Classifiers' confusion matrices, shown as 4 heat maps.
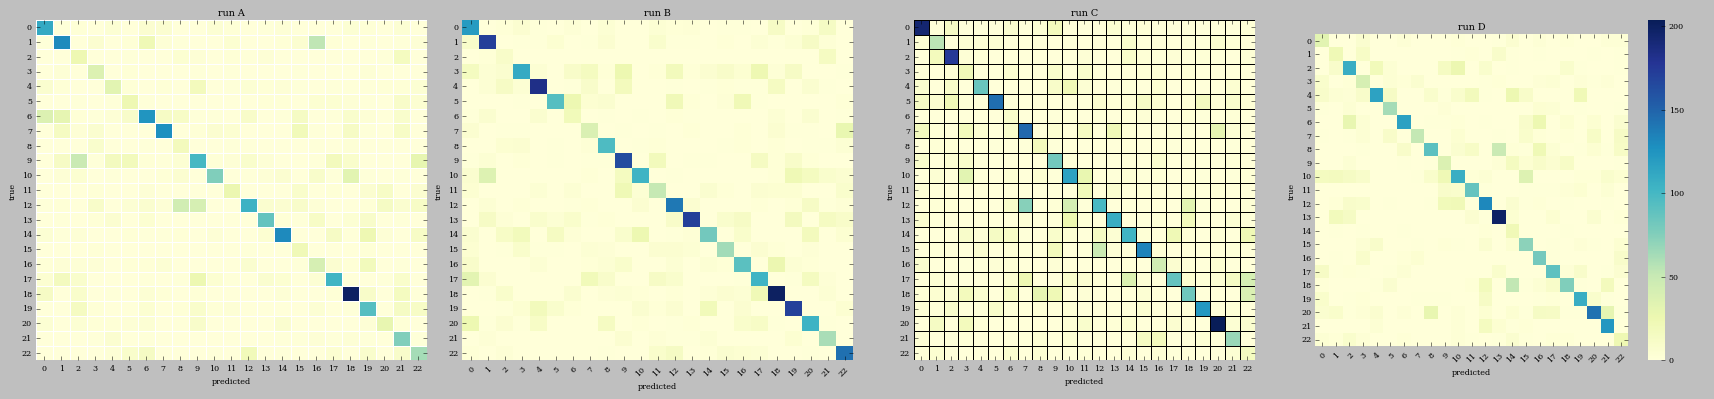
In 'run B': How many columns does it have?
23
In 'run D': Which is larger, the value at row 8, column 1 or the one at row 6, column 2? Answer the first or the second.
the second
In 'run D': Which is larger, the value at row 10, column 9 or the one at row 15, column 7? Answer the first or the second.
the first
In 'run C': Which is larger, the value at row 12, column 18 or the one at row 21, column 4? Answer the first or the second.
the first
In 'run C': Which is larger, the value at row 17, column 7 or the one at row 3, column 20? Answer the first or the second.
the first
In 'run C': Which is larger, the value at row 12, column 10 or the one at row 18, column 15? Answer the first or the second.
the first
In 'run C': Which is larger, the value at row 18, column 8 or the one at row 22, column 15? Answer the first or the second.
the first
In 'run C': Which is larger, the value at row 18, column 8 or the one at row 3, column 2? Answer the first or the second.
the first
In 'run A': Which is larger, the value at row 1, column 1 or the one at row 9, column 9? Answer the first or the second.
the first
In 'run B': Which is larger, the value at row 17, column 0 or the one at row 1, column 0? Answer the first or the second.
the first
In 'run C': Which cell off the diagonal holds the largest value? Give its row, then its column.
12, 7
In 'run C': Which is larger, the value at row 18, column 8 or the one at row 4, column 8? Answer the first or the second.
the first
